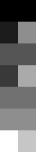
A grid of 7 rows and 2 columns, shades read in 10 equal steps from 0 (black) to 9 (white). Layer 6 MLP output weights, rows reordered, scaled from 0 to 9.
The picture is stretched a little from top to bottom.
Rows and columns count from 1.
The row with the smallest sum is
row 1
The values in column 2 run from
0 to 7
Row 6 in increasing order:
5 5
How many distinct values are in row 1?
1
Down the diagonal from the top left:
0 5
